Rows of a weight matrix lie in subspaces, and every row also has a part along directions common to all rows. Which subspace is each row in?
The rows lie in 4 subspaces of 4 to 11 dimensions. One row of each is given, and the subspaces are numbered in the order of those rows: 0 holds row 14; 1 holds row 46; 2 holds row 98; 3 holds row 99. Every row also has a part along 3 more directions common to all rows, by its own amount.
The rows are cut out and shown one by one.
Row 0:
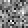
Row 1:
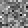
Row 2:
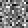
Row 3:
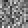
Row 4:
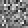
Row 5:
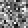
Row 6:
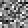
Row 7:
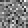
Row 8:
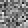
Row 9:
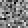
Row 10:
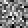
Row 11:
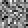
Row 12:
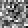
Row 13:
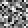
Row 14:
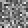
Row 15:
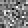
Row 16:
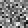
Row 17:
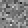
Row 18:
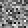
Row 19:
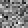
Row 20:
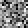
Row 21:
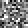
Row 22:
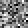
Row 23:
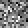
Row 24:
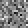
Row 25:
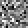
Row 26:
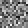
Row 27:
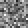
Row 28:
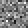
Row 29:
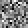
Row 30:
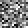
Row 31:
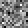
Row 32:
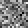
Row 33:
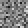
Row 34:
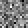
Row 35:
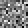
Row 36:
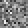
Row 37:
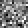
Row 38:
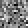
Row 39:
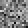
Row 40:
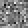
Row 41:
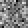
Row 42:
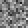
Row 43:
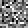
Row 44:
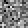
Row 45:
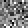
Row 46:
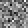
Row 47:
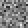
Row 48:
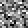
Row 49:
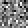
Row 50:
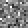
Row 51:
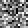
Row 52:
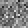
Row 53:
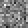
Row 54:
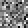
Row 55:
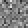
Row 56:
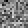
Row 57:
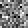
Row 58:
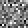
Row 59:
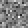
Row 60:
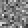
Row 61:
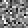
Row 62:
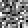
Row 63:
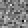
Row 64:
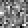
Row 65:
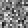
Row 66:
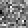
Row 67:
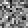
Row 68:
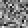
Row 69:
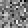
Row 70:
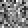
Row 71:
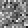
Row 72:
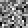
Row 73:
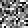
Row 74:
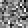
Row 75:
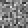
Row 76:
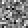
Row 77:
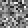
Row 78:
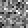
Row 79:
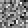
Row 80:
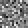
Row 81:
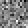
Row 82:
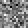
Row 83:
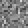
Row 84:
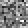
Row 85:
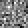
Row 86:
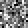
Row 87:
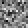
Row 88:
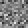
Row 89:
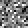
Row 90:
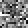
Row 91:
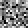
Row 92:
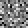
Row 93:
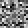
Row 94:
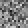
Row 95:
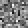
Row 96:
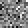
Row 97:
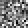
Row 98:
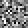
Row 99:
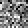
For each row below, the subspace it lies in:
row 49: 1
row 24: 1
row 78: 3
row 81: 1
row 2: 0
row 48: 1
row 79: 1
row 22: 2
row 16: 3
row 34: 2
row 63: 0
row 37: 0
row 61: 2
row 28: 3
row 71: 3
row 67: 1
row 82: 2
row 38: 1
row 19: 3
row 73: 2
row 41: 2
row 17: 0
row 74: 1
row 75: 0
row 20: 0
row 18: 2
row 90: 0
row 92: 0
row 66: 0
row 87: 3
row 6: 3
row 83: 2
